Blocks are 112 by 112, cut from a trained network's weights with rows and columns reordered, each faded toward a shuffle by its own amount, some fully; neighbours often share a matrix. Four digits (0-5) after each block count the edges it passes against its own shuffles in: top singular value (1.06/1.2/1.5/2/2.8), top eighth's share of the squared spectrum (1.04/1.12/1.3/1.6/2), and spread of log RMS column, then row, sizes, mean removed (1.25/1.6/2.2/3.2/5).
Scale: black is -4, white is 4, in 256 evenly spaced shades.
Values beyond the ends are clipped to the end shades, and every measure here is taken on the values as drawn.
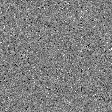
2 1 1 0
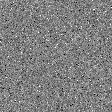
0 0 0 0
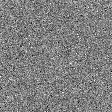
0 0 0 0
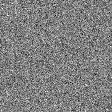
1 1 0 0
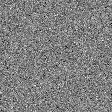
0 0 0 0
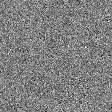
0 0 0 0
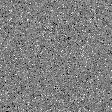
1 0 0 0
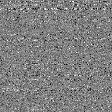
4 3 0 3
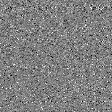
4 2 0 2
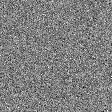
0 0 0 0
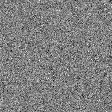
2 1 0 0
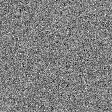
0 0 1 0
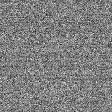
3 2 0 0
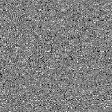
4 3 0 3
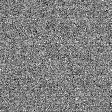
2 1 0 0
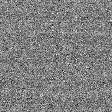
2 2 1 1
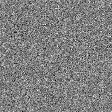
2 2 1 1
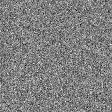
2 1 0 0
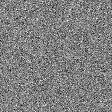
1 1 0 1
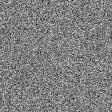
1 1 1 0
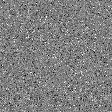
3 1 0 1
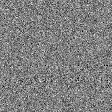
2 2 0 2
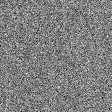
1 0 0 0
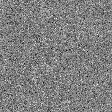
1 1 0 0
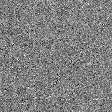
1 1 0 1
